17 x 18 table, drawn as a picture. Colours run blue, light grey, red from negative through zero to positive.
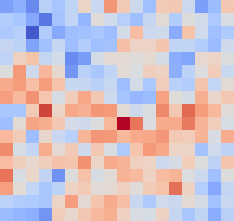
Average level on the scale: 50%. Ninth with the lowest average: top left. Odd rows or columns: none. Stripes: none.
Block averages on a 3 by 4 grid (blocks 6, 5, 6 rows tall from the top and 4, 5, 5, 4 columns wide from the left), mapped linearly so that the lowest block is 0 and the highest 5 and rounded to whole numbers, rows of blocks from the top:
0 0 2 1 / 5 4 4 5 / 2 4 4 1
